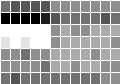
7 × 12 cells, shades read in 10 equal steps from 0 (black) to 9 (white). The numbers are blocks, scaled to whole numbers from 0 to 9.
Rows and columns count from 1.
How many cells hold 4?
17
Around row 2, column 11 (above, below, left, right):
5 6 4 4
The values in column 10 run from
4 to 6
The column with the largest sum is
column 7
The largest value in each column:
9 9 9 9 9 6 6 6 6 6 6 6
